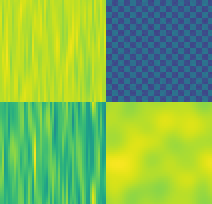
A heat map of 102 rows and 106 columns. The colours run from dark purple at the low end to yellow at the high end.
It is made of 2 by 2 panels. Panel 1,1: very high, streaked downward, faint in contrast. Panel 1,2: low, checkered. Panel 2,1: high, streaked downward. Panel 2,2: very high, smooth, faint in contrast.
